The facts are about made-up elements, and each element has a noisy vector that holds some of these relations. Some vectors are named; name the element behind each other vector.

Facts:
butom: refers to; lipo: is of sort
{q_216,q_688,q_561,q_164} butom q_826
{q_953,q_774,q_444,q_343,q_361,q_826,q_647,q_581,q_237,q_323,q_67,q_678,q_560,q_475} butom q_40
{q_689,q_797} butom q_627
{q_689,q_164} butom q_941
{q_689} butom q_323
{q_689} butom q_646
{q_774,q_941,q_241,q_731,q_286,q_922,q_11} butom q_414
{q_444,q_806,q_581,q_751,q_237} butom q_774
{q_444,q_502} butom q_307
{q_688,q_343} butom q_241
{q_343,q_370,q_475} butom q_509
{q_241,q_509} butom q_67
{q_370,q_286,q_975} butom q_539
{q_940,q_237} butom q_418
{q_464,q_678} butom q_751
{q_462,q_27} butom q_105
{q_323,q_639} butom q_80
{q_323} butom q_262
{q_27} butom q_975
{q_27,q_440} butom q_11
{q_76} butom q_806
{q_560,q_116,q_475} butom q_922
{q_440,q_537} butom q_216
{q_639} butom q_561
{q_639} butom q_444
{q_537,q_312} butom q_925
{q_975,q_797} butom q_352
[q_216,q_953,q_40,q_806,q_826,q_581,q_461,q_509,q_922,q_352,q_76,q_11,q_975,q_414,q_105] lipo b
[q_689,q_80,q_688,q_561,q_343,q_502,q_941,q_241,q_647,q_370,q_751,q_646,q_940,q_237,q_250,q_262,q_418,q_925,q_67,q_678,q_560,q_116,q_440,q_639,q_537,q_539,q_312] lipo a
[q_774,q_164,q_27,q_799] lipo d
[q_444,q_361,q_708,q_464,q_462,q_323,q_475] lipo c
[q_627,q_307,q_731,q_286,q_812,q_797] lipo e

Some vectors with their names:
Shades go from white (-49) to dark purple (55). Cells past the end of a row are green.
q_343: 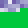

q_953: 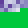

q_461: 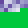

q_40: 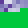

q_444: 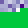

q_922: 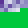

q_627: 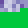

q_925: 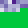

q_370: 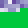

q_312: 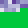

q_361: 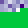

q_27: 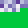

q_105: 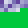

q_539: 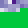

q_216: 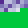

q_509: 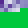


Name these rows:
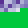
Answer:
q_11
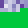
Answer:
q_797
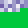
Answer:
q_774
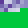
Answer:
q_414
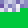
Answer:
q_164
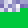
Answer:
q_799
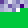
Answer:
q_475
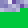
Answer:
q_418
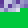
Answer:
q_975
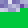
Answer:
q_237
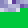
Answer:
q_250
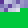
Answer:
q_826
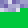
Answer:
q_561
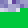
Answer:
q_941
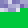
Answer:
q_639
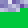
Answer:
q_940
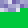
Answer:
q_502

